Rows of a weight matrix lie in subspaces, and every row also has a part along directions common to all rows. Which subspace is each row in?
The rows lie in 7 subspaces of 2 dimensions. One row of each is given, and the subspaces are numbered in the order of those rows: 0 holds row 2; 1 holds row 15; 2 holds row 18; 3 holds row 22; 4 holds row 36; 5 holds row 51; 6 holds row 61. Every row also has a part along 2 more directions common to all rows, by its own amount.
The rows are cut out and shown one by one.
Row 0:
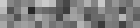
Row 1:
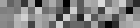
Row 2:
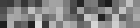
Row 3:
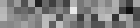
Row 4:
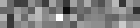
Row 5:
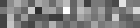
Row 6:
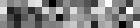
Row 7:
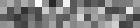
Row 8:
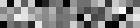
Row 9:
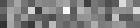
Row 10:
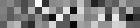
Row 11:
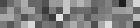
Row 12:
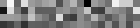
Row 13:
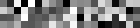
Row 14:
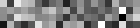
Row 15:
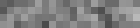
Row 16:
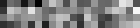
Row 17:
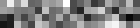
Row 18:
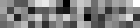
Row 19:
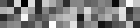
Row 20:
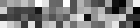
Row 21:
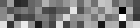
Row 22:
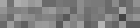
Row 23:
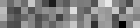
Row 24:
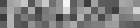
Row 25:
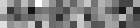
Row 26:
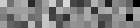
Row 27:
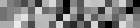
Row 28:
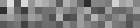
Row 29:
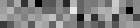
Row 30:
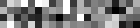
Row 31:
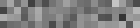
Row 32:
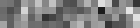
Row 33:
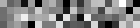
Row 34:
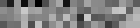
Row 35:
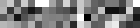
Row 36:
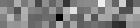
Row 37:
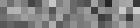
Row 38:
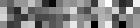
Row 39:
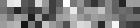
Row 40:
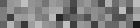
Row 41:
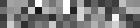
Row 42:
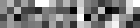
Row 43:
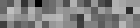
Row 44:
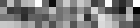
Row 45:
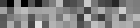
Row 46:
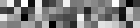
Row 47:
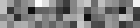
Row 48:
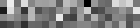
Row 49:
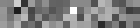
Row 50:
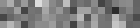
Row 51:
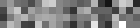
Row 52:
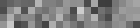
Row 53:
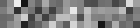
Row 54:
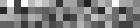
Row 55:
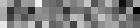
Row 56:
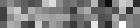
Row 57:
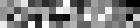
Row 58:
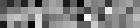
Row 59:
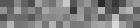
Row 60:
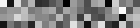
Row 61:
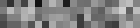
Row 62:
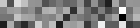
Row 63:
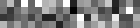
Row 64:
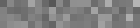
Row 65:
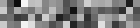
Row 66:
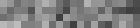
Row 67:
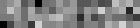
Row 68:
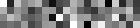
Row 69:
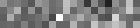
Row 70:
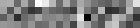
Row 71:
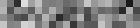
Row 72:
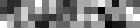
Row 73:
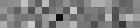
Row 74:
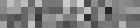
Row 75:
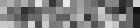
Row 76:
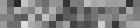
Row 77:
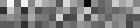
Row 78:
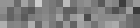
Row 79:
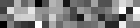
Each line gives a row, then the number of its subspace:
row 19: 6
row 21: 3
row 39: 6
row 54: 0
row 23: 5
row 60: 3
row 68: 3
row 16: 3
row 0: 2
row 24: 4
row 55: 4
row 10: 4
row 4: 4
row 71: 6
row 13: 6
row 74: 0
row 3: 1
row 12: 0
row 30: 4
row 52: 1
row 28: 0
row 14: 3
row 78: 4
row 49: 6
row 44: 2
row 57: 2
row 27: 5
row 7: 5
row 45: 0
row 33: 5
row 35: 2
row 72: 1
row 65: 6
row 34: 0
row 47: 2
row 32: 1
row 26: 2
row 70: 2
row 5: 4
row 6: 5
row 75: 1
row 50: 5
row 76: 6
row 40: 3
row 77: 0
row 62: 3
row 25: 2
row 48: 0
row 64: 2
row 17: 1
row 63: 1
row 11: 5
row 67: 1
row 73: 4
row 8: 3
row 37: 2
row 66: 5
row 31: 6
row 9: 4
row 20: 6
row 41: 4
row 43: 1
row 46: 6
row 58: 0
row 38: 5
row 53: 6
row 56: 5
